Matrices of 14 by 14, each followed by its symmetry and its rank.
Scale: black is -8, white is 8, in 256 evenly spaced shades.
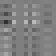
neither, rank one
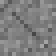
symmetric, full rank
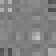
symmetric, rank two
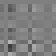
neither, rank one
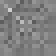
symmetric, rank three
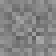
symmetric, rank three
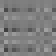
neither, rank one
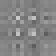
symmetric, rank two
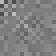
symmetric, rank three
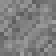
symmetric, full rank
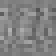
neither, rank three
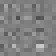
neither, rank three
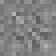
symmetric, rank three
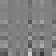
neither, rank one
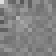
symmetric, rank three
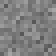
symmetric, full rank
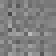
neither, rank three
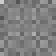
symmetric, rank two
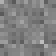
symmetric, rank three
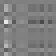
neither, rank one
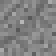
symmetric, full rank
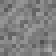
symmetric, full rank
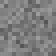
symmetric, full rank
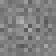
symmetric, rank two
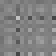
symmetric, rank two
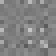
symmetric, rank two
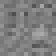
neither, rank three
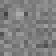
neither, rank three
